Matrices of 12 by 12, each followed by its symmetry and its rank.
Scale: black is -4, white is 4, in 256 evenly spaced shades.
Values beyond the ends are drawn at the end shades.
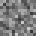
symmetric, full rank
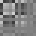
symmetric, rank one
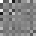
symmetric, rank two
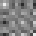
symmetric, rank two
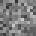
neither, full rank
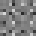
antisymmetric, rank two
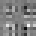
antisymmetric, rank two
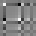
symmetric, rank one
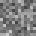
neither, full rank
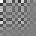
symmetric, rank one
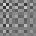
symmetric, rank one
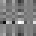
neither, rank one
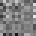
antisymmetric, rank two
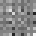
symmetric, rank two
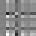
neither, rank one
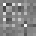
symmetric, rank two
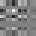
neither, rank one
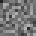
symmetric, full rank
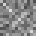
symmetric, full rank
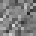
neither, full rank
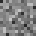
symmetric, full rank
